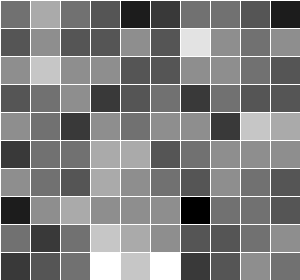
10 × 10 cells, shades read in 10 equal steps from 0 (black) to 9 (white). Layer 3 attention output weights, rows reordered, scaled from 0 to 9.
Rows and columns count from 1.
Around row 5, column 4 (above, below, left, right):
2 6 2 4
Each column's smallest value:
1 2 2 2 1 2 0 2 3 1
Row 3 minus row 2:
2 2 2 2 -2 0 -3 0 0 -2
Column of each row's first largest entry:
2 7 2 3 9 4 4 3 4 4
